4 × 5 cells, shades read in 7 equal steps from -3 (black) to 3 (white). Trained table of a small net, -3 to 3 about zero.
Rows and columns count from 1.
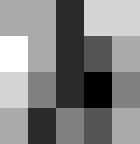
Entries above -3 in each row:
5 5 4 5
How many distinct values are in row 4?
4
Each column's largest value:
3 1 0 2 2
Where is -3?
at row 3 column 4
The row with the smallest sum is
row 3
